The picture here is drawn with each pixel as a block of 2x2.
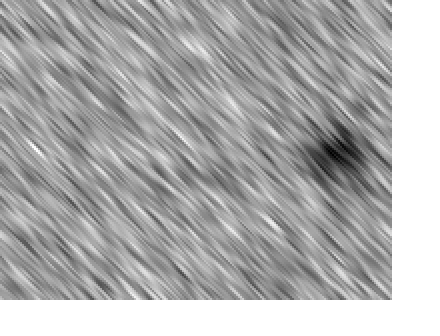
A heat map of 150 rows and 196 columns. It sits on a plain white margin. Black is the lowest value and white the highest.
The halves do not mirror each other. A single dip lies in the middle right. Streaks slant down to the right. No row or column stands out. On average the colour sits 60% of the way up the scale. The middle right is the ninth with the lowest average.
